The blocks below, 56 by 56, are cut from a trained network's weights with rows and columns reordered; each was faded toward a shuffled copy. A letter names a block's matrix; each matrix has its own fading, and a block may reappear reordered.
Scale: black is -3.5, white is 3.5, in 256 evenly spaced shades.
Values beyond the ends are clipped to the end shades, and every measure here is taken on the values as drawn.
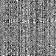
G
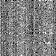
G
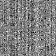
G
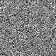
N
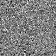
N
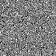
N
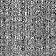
G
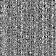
G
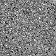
N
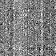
G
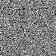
N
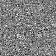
N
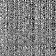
G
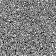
N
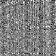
G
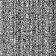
G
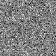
N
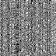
G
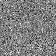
N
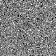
N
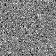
N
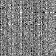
G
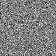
N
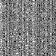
G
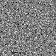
N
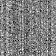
G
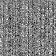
G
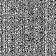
G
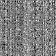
G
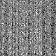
G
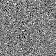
N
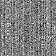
G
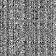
G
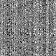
G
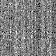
G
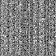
G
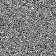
N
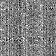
G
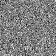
N
